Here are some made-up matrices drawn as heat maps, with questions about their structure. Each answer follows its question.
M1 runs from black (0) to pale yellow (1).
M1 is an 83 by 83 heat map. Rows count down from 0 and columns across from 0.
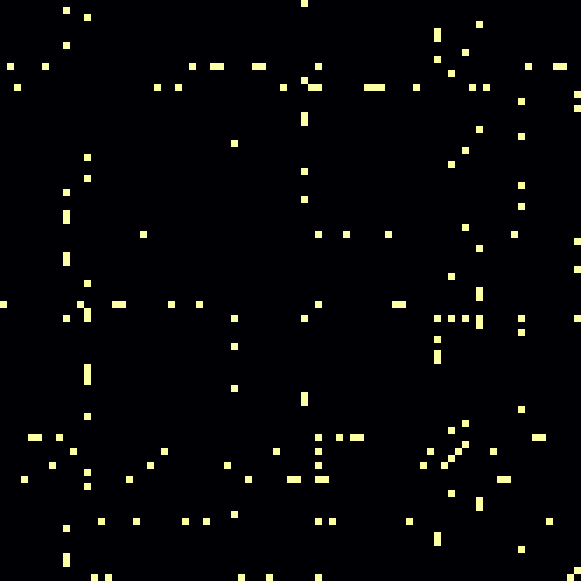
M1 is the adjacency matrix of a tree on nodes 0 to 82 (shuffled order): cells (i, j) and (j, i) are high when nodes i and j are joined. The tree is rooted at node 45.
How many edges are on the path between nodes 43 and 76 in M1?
3
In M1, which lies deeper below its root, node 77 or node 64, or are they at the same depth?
node 77
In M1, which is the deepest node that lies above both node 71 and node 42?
68
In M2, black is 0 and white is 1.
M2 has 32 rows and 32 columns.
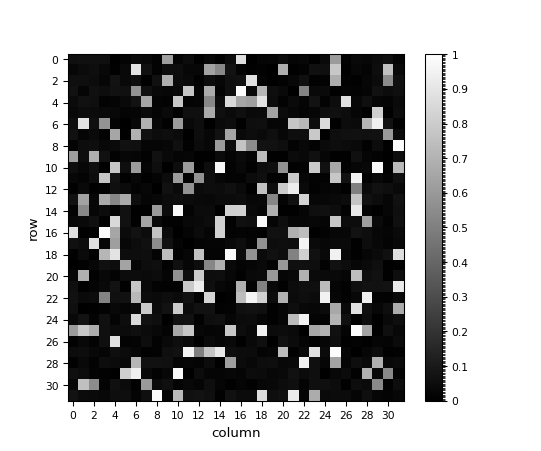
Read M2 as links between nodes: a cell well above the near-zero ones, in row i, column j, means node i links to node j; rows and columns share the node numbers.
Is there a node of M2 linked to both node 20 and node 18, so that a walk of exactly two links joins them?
yes
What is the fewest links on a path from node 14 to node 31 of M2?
2
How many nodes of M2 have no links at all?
0
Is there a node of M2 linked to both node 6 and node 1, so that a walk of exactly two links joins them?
no
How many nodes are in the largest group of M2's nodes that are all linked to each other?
3
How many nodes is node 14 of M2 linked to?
7
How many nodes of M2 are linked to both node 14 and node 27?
0
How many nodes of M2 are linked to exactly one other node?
1
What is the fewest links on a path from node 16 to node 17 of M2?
2
